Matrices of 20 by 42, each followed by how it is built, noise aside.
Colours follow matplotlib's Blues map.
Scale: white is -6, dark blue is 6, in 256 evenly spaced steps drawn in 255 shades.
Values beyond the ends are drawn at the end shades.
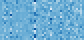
uneven columns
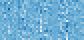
uneven columns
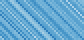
Toeplitz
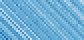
Toeplitz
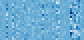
uneven columns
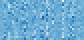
uneven columns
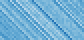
Toeplitz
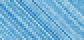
Toeplitz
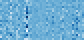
uneven columns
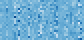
uneven columns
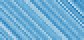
Toeplitz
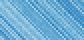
Toeplitz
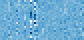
uneven columns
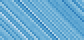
Toeplitz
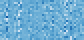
uneven columns
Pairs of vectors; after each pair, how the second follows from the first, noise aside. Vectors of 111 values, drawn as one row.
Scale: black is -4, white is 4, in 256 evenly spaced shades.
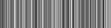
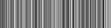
copied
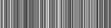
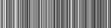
wrapped around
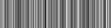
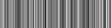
copied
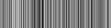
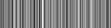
sign-scrambled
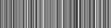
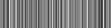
wrapped around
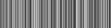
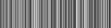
copied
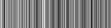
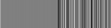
partly zeroed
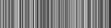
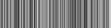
negated
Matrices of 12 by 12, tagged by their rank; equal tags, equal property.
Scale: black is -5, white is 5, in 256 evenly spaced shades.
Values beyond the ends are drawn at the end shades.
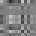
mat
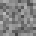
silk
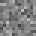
silk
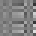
mat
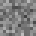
silk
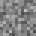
silk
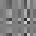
mat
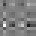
mat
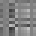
mat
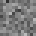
silk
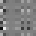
mat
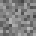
silk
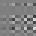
mat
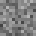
silk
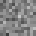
silk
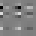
mat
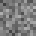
silk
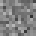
silk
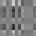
mat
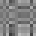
mat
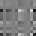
mat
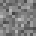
silk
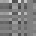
mat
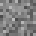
silk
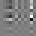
mat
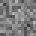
silk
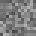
silk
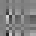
mat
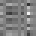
mat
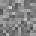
silk
